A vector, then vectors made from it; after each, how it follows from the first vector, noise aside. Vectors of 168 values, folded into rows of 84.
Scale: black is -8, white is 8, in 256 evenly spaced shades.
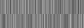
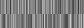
scaled up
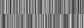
scaled up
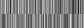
scaled up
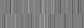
partly zeroed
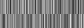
scaled up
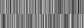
scaled up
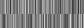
scaled up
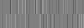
partly zeroed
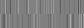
partly zeroed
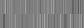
partly zeroed
